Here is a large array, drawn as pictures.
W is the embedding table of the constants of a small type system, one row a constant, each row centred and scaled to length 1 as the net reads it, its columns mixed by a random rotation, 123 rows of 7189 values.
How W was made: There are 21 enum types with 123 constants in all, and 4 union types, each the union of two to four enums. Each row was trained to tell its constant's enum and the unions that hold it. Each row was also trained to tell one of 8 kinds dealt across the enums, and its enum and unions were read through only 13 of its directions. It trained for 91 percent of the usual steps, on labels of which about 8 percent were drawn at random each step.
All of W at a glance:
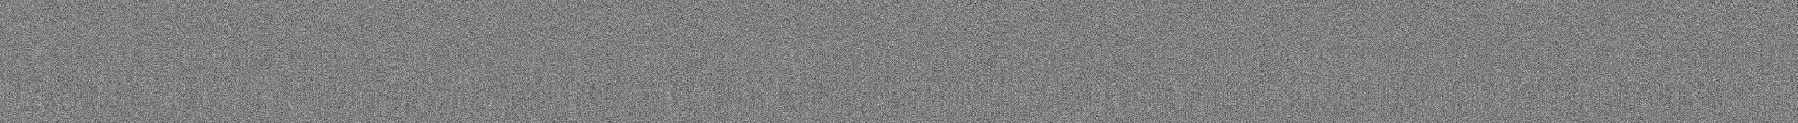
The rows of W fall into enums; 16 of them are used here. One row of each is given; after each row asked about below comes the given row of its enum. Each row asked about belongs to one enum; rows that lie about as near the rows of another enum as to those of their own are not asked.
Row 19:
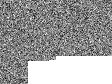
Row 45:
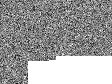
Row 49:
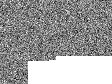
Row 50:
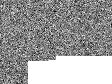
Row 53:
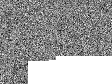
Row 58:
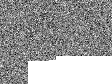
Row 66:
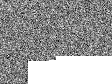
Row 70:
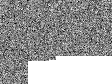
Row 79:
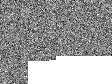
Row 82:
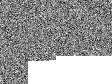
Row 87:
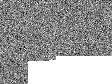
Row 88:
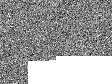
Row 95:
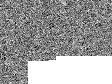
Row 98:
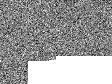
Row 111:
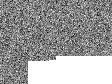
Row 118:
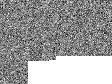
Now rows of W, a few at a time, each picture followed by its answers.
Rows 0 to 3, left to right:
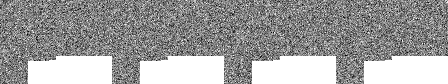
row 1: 111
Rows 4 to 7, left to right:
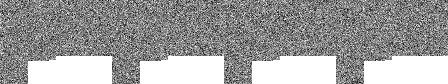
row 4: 88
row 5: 87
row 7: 53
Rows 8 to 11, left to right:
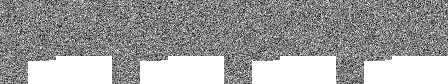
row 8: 111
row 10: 79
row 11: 53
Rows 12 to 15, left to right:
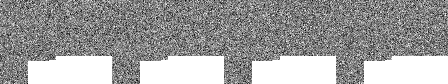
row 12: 49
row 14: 53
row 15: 45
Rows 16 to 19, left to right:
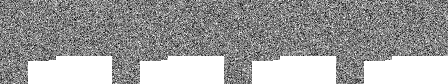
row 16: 88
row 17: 50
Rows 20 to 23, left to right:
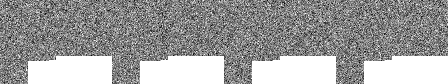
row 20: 111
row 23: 45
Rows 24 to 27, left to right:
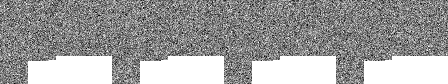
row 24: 111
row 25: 66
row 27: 66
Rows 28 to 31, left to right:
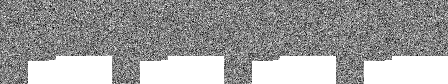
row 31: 58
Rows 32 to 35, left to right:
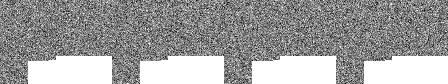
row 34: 19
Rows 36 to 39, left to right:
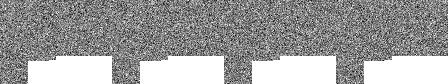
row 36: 58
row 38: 82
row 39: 88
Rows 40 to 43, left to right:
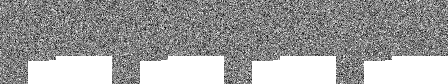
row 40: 70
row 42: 98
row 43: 49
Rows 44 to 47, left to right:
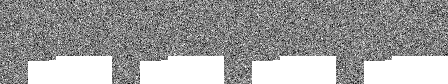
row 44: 98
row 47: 50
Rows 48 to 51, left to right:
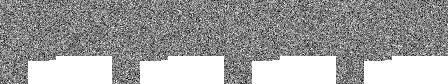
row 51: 66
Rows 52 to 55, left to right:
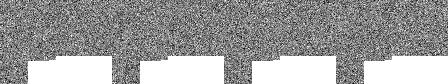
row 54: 87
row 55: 45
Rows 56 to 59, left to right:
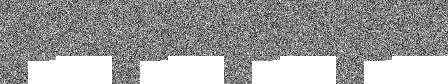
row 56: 45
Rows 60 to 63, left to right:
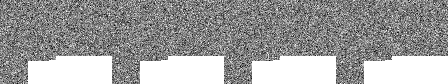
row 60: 45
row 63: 49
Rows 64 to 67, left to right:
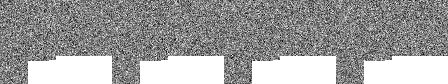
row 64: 82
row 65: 45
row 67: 79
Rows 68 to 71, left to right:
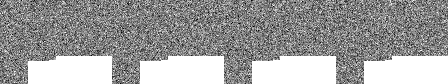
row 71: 82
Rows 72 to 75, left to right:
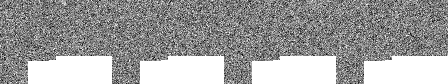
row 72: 95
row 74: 49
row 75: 111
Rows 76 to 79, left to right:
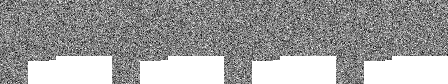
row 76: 95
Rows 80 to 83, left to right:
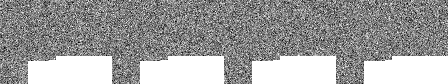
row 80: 95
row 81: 95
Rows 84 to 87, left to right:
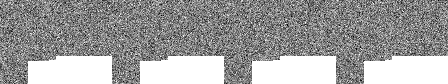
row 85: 49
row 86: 79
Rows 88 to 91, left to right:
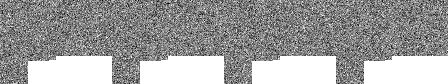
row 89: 87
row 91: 98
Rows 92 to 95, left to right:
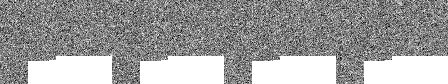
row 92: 82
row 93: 82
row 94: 111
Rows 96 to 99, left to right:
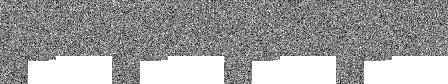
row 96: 66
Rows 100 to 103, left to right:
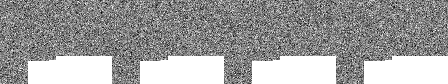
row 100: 49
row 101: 70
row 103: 66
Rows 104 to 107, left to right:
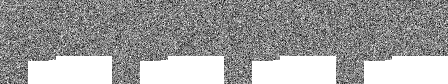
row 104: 66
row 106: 82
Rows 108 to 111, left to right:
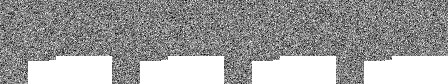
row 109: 98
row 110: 50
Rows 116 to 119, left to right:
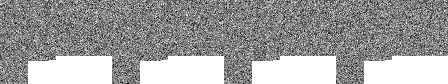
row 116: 95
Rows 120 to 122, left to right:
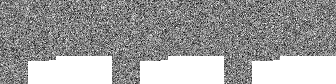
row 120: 70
